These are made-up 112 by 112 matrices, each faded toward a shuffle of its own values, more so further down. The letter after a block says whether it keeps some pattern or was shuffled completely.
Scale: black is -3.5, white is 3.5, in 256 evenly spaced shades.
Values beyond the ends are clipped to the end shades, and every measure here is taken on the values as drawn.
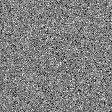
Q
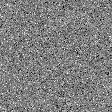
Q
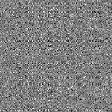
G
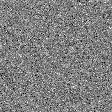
Q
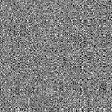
G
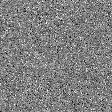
Q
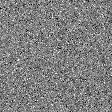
Q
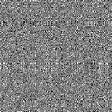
G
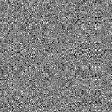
G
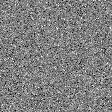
Q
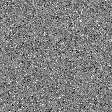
Q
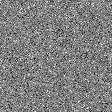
Q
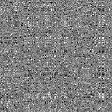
G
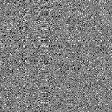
G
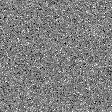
Q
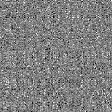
G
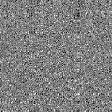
G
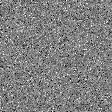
Q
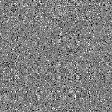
G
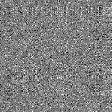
G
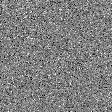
Q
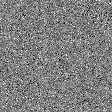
Q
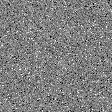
Q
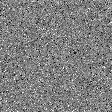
Q
